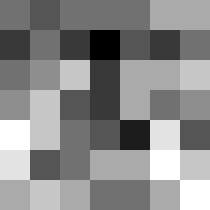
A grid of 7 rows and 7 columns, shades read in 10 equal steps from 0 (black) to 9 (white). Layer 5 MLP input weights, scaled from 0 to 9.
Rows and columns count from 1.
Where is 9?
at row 5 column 1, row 6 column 6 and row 7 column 7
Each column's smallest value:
2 3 2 0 1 2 3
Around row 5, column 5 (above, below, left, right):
6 6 3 8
